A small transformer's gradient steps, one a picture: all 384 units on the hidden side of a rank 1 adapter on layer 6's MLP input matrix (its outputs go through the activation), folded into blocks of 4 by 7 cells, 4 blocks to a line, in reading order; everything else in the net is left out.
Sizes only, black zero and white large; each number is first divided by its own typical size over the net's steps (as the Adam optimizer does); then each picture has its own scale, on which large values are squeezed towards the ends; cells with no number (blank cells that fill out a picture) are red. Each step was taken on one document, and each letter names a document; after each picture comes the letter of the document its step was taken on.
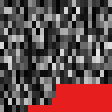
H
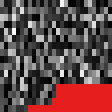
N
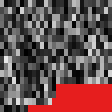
H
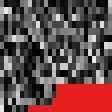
H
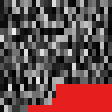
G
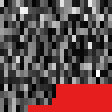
N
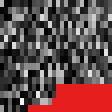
N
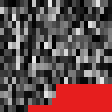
H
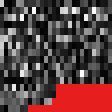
N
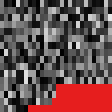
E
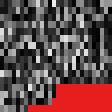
G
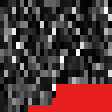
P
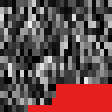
H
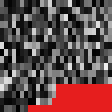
E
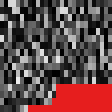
G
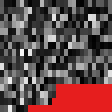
E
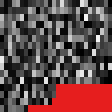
N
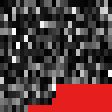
P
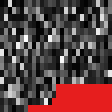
P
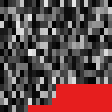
E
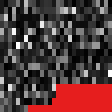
P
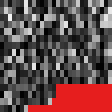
H
